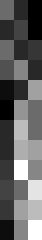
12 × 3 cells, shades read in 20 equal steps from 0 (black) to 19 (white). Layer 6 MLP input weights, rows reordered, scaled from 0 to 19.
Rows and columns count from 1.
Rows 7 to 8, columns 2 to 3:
14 8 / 13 12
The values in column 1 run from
0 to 8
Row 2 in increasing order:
0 3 5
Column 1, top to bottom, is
8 3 8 6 1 0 3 3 4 5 4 1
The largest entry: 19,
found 2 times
